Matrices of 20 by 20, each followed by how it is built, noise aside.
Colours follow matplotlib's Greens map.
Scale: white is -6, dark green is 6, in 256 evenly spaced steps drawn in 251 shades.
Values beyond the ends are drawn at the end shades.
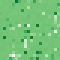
sparse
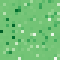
sparse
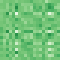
low rank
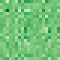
low rank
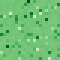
sparse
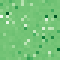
sparse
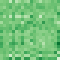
low rank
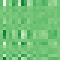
low rank
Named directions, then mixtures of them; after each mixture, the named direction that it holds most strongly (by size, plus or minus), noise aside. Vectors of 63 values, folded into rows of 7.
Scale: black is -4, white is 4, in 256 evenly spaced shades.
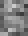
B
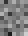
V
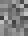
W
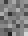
V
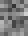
W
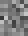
W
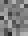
V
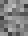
B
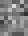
W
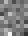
V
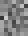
W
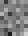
V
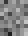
V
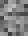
B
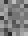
V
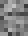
B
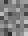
V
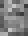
B
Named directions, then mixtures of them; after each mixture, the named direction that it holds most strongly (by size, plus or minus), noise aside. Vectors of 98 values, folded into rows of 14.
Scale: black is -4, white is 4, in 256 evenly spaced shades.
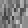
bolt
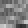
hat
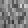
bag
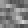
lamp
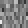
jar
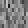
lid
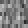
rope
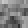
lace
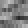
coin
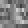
lamp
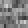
lamp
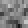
lace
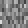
jar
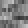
coin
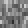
bag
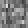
lid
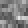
coin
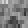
lace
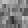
lace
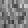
bag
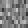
jar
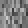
bolt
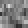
hat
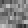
hat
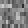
rope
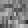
hat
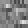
lamp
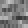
coin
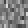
lid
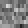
jar
